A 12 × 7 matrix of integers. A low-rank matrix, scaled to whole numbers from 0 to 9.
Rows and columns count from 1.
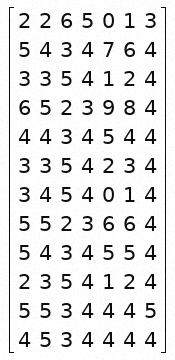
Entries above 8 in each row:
0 0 0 1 0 0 0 0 0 0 0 0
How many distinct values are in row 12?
3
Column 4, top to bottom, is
5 4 4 3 4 4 4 3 4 4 4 4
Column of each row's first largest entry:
3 5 3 5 5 3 3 5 1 3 1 2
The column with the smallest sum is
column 5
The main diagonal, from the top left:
2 4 5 3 5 3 4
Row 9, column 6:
5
